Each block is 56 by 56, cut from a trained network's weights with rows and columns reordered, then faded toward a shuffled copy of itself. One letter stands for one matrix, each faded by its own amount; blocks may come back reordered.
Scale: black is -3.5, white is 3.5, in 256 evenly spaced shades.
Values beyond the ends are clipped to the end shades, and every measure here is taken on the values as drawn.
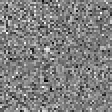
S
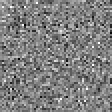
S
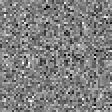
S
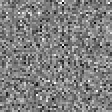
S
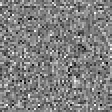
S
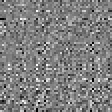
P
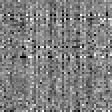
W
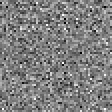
S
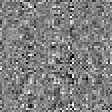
P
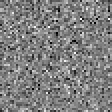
S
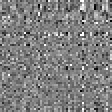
P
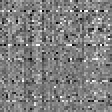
W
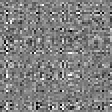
P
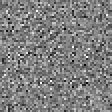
S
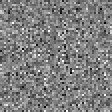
S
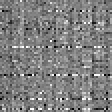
W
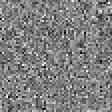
S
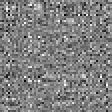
P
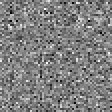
S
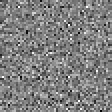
S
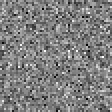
S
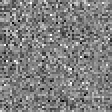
S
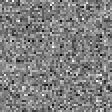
S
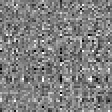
P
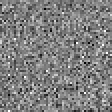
S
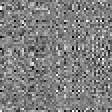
P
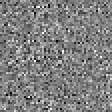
S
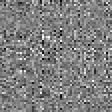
P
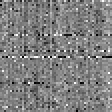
W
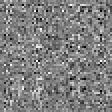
P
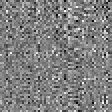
P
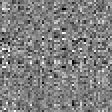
P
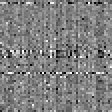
W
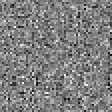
S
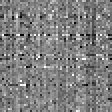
W
